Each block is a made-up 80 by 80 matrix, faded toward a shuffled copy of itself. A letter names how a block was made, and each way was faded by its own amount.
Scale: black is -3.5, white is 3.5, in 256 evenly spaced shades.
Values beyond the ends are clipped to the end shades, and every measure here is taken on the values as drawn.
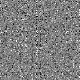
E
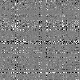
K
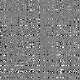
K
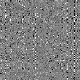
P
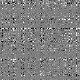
K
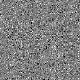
E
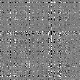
K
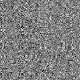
E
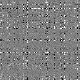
K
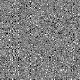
E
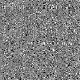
E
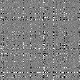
K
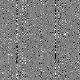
P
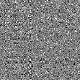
E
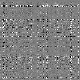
K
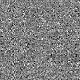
E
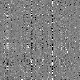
P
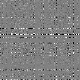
K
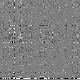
K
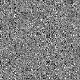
E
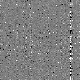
P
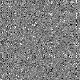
E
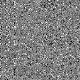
E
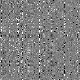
P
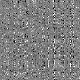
P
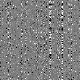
P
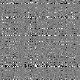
K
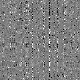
P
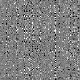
P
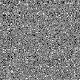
E
